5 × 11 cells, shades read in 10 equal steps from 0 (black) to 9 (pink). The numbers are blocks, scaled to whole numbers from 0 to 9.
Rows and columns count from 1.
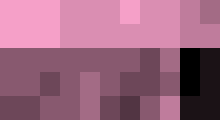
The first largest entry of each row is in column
1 1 9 5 9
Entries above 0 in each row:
11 11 10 10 11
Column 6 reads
8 8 5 5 4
